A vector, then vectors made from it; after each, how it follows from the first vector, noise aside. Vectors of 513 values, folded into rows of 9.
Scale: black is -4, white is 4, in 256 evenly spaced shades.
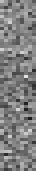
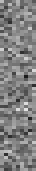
sign-scrambled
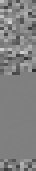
partly zeroed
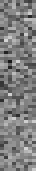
reversed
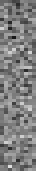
wrapped around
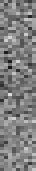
reversed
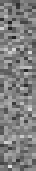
wrapped around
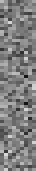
sign-scrambled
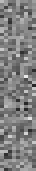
sign-scrambled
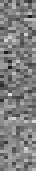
reversed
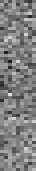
reversed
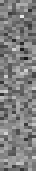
wrapped around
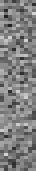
wrapped around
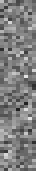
sign-scrambled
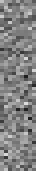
sign-scrambled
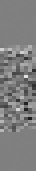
partly zeroed
